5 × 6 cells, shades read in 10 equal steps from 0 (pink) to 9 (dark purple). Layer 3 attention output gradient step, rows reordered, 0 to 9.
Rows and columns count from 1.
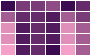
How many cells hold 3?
0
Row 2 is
4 7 7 8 4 6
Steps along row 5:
up down up down up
